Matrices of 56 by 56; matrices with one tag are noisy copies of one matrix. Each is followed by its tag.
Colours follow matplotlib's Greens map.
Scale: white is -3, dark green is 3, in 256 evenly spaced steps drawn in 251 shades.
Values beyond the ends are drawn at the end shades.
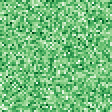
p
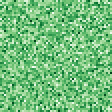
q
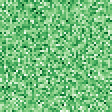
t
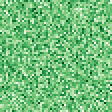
t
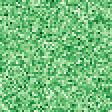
p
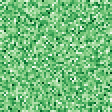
q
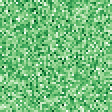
t
